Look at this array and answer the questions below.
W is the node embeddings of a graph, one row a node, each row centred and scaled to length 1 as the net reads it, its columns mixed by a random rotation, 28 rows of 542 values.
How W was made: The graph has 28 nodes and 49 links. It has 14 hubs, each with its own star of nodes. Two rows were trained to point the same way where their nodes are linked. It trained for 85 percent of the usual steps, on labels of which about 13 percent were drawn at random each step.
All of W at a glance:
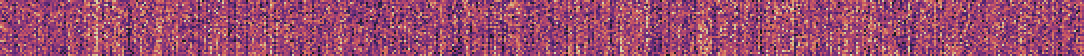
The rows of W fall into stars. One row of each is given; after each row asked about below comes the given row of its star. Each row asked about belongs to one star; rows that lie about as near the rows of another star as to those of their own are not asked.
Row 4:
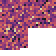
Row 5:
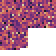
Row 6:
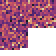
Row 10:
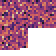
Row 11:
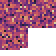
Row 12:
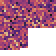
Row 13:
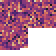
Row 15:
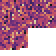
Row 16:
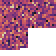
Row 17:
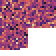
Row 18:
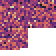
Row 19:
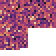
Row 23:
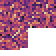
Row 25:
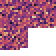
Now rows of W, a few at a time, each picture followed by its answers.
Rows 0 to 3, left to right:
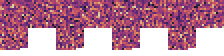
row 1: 12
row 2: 18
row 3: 25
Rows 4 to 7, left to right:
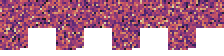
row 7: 19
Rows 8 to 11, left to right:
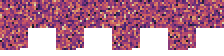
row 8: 16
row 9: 5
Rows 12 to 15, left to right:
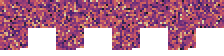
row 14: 17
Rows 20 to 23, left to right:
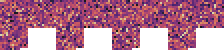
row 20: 13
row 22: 4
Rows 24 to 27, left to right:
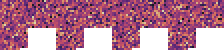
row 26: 23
